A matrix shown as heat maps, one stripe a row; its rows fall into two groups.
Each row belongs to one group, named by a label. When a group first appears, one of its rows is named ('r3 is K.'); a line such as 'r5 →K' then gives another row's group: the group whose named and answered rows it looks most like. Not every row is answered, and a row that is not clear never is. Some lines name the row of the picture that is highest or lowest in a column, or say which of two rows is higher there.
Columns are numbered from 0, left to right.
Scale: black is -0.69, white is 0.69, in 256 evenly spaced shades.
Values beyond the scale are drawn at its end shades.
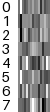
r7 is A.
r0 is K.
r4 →A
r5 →K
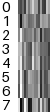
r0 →A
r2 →K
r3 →K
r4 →K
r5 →K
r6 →K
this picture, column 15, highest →0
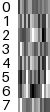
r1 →A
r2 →A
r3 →K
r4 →A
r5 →A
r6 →A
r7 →K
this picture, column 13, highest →6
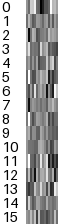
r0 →A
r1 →K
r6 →A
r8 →K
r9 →K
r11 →K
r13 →A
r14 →K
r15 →A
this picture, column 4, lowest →12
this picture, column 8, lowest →0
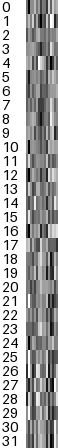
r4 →A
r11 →K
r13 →K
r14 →A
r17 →K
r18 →A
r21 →K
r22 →A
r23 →A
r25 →K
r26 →K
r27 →A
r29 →K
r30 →A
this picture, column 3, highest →1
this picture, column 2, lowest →20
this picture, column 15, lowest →17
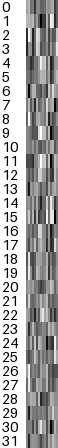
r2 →K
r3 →K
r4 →A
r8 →K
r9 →A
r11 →A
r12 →A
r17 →A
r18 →K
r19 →K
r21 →K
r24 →A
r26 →K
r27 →K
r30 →A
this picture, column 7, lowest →1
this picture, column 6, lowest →15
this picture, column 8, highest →22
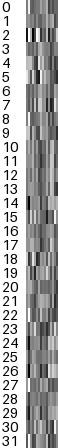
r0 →K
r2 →K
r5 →K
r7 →A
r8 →K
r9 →K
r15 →A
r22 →K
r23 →A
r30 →A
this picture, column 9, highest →5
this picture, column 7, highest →5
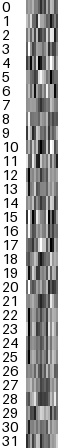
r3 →K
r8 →K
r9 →K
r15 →K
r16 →K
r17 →A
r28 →A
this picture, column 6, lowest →4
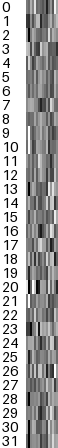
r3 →K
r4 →K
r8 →A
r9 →K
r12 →A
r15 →A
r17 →A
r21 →K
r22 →A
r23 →A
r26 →A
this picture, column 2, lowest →23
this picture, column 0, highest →20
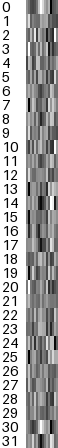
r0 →A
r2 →A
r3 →K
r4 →K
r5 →A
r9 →K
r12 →K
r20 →K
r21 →K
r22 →A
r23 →A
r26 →K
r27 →K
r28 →A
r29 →A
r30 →A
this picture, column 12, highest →14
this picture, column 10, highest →24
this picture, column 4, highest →2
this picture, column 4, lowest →24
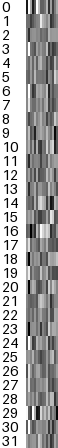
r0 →K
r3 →K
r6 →K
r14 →A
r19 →K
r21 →A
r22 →A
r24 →K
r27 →K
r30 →K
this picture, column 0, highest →29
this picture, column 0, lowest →0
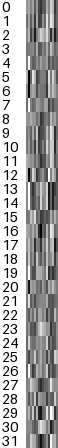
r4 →K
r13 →K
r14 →K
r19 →K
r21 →K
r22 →A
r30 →A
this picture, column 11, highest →12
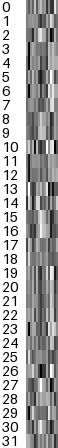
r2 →A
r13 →K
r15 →A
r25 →K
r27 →A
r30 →A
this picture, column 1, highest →13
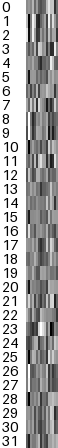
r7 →A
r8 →K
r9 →K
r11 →A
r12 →K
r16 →K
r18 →A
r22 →K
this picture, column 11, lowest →9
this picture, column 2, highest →7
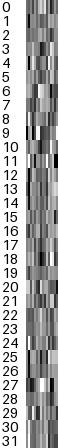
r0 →A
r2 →A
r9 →K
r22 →A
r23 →A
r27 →A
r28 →A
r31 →K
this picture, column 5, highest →9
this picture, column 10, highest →11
